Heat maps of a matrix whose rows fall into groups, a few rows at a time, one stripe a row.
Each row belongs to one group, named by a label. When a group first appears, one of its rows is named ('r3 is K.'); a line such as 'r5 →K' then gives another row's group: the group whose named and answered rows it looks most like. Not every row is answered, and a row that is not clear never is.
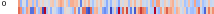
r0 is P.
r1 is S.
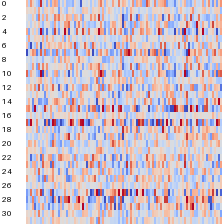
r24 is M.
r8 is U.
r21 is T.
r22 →P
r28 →U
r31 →S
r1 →M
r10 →T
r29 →U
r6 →P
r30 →M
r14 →S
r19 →U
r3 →U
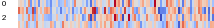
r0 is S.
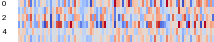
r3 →U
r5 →S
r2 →M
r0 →S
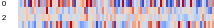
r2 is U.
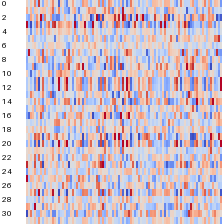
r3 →P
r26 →T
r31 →M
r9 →U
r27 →M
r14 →U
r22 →M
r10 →P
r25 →P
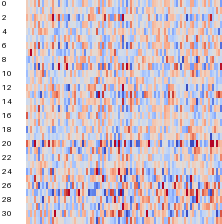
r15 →M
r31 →S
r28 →U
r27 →U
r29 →S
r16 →P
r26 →S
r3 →M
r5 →U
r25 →T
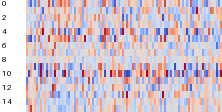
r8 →U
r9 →T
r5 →P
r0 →P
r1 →U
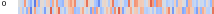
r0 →U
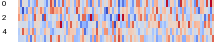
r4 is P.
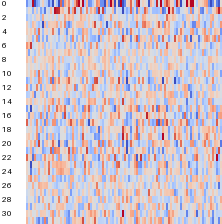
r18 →S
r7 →P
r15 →P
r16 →T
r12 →P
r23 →P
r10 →M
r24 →P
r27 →T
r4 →M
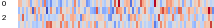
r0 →S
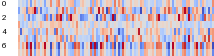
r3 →P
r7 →M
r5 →U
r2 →U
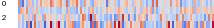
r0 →P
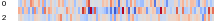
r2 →U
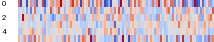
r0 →P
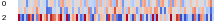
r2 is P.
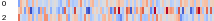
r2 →P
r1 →S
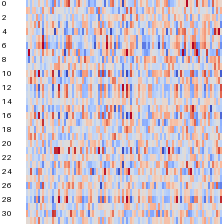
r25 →M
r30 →P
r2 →S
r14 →S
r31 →M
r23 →U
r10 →M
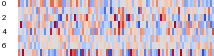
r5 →P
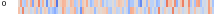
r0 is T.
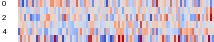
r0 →P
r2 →S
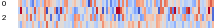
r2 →M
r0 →S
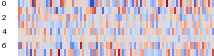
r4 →M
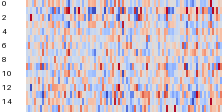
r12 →P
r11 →M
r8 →T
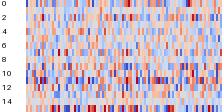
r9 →T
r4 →P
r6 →P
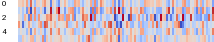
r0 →M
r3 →P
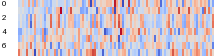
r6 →M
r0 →S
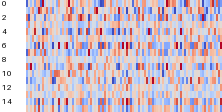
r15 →M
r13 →P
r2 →P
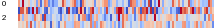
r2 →S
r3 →M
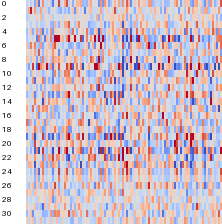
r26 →T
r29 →U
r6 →T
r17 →P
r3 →U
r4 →S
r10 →U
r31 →T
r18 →T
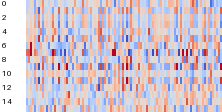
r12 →S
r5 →M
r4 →T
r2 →M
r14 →U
